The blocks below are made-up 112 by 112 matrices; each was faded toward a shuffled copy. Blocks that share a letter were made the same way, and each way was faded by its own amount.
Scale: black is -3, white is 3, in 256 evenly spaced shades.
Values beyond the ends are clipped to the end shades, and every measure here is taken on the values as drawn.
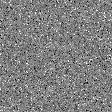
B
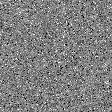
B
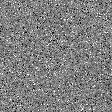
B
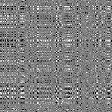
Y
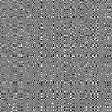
Y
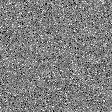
B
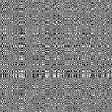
Y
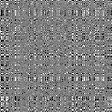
Y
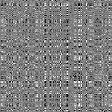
Y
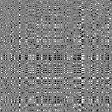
Y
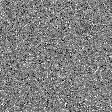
B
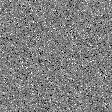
B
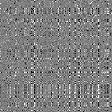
Y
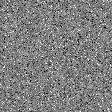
B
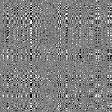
Y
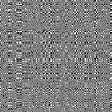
Y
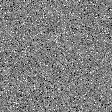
B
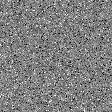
B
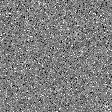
B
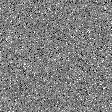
B
